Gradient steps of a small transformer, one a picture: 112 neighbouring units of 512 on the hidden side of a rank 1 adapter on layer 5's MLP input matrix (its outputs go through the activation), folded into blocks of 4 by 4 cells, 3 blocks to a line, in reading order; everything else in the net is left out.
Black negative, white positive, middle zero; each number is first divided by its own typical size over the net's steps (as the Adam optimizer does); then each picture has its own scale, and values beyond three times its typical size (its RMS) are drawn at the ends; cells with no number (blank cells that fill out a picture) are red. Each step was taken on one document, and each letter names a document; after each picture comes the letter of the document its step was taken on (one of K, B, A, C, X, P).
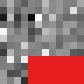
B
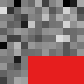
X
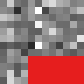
B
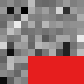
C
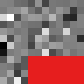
B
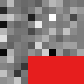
B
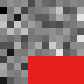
C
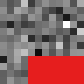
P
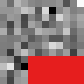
P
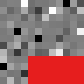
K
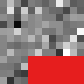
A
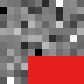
A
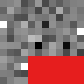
A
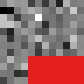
A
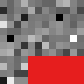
A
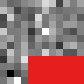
B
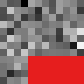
A
